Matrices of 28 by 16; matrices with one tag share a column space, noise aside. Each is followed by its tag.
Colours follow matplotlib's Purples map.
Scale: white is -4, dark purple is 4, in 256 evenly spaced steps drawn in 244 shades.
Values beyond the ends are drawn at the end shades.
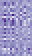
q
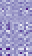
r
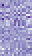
q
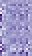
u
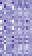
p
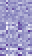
r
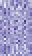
p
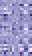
u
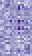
p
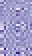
r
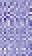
q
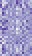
p
